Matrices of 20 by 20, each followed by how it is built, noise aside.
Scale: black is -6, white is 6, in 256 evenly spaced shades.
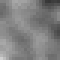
smooth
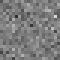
noise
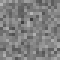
noise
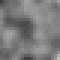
smooth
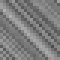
Toeplitz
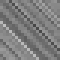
Toeplitz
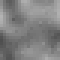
smooth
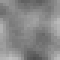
smooth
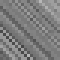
Toeplitz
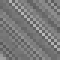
Toeplitz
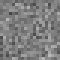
noise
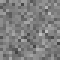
noise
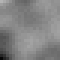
smooth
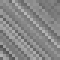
Toeplitz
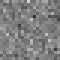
noise
